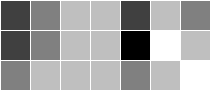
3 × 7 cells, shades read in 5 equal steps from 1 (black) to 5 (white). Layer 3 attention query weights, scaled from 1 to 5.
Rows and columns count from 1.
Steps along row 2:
up up same down up down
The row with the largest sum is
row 3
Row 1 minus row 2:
0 0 0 0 1 -1 -1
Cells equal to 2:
3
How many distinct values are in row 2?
5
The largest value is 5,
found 2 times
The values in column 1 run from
2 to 3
